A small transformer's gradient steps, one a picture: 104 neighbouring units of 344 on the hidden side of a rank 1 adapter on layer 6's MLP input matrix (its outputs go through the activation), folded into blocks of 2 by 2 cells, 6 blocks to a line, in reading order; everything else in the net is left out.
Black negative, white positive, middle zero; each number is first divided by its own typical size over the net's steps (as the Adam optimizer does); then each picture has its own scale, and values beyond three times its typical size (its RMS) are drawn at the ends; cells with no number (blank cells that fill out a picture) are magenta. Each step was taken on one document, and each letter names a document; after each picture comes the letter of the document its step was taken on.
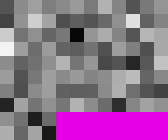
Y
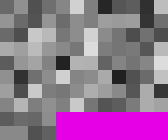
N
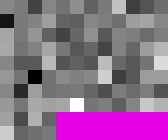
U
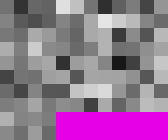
N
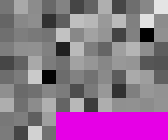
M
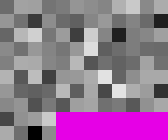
N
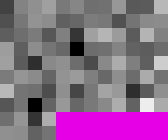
Y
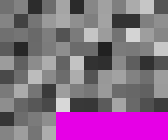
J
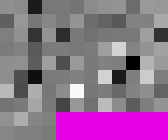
U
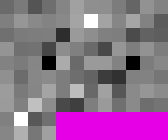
U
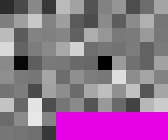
Y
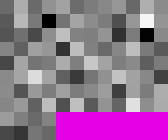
M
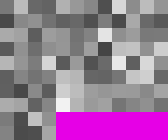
J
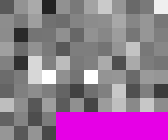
M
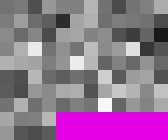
N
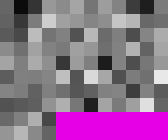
N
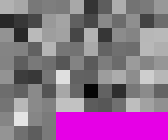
J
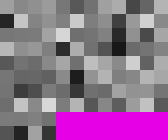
M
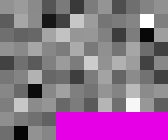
M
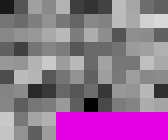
J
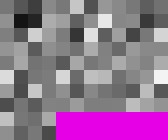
N
